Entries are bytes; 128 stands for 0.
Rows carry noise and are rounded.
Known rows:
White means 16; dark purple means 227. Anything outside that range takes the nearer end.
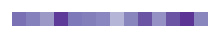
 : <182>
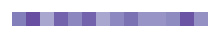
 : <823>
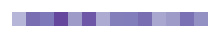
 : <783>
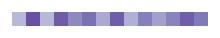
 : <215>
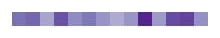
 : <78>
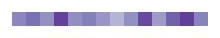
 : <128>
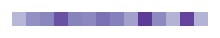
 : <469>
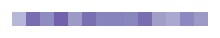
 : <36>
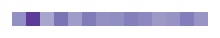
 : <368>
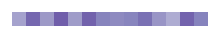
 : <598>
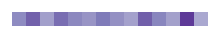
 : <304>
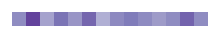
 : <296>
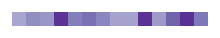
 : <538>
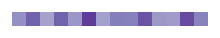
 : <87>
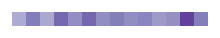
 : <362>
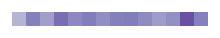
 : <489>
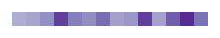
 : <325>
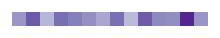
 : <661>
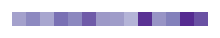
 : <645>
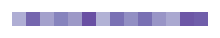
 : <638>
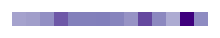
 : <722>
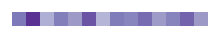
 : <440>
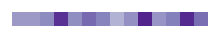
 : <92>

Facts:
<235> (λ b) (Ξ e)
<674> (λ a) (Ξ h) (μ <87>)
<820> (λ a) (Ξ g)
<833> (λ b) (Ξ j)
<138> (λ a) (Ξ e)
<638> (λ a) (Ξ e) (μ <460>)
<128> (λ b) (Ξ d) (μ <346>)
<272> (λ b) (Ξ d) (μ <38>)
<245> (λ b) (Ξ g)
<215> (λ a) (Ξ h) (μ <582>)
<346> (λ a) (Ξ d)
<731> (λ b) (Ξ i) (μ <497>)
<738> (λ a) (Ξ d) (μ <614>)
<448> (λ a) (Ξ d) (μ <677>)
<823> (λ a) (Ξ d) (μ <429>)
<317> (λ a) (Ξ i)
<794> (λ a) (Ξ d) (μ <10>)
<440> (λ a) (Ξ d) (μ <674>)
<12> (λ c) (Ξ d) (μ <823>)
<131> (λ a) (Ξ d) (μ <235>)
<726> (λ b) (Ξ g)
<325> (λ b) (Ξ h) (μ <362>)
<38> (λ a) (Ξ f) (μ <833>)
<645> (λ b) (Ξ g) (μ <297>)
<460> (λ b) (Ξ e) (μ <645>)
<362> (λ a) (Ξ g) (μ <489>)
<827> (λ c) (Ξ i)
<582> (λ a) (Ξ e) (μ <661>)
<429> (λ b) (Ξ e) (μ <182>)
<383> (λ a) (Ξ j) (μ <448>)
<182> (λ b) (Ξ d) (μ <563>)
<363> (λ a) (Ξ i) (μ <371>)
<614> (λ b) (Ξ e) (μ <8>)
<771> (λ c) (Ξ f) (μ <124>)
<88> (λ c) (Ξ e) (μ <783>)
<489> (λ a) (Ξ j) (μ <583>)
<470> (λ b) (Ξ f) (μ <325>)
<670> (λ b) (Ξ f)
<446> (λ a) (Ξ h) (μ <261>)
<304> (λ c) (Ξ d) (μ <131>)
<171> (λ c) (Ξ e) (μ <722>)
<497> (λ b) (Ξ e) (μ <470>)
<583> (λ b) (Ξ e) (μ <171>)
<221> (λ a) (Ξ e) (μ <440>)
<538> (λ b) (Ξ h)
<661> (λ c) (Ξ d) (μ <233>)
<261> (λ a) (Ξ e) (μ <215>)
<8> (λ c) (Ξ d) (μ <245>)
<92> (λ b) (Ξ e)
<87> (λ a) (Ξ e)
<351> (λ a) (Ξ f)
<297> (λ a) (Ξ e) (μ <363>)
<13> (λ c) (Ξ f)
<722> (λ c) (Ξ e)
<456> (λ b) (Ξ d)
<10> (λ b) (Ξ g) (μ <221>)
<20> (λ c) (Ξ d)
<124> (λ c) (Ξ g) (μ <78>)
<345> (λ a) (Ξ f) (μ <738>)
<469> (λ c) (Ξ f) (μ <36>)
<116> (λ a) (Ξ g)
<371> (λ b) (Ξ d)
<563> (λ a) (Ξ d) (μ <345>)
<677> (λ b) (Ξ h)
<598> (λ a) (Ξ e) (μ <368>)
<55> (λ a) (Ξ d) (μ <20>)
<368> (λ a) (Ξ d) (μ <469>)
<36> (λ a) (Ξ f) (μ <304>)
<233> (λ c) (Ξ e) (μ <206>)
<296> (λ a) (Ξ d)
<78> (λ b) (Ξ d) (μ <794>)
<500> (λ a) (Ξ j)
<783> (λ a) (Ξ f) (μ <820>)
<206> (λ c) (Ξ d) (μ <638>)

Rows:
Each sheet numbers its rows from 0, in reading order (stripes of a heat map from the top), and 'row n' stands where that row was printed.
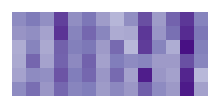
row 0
<272>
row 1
<726>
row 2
<233>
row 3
<500>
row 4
<771>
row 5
<20>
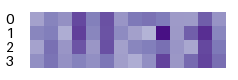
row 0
<345>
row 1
<10>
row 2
<138>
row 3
<371>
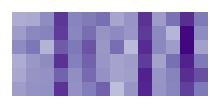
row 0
<731>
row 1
<88>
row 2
<124>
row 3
<677>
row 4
<460>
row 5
<235>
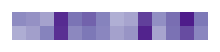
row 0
<245>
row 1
<670>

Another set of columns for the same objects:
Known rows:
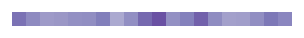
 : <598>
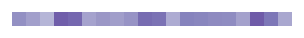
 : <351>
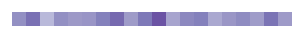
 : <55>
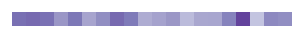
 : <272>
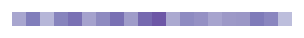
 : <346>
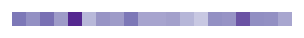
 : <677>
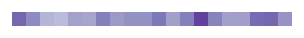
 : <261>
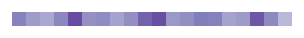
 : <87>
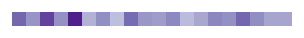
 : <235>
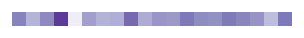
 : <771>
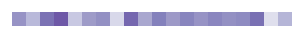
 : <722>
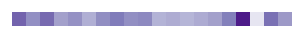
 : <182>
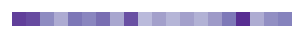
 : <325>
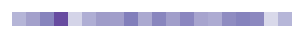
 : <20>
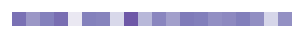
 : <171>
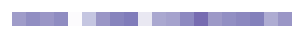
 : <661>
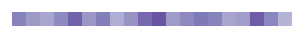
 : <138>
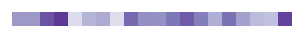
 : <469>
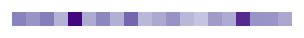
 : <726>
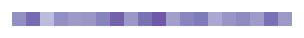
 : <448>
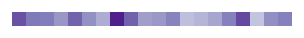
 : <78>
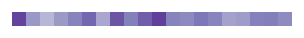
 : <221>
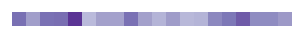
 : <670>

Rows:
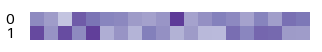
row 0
<363>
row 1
<833>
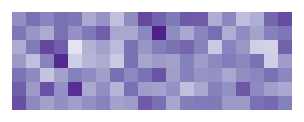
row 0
<36>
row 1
<297>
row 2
<304>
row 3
<13>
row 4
<674>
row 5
<92>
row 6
<383>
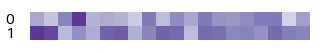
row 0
<827>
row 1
<489>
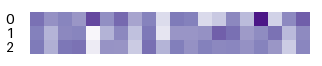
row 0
<645>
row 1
<233>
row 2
<88>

